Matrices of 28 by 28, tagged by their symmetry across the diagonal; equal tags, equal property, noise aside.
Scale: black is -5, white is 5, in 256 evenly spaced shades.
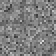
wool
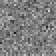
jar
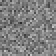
jar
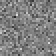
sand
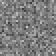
wool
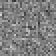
sand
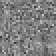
sand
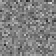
jar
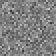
wool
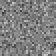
sand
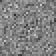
wool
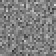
jar
